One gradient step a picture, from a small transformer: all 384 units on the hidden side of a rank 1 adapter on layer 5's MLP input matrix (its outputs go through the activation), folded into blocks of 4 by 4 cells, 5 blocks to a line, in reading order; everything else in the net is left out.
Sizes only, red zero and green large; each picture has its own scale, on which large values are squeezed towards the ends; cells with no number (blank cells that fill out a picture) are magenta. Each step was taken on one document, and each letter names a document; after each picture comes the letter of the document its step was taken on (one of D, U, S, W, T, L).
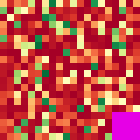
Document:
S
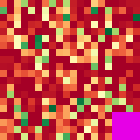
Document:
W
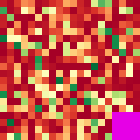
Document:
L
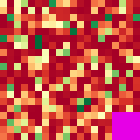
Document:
W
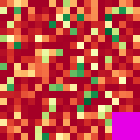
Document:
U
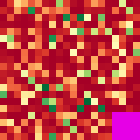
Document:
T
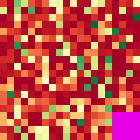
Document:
W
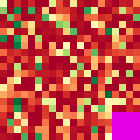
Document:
W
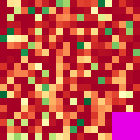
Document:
T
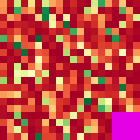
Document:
S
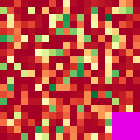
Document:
U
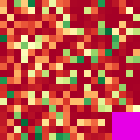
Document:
S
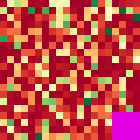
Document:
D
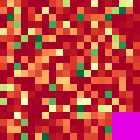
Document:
U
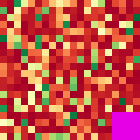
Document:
L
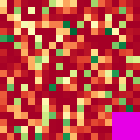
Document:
W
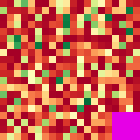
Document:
D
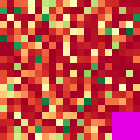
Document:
S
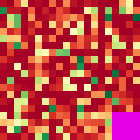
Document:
U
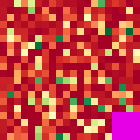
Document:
L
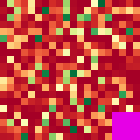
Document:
T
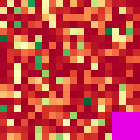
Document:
S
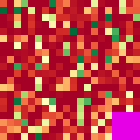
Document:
W
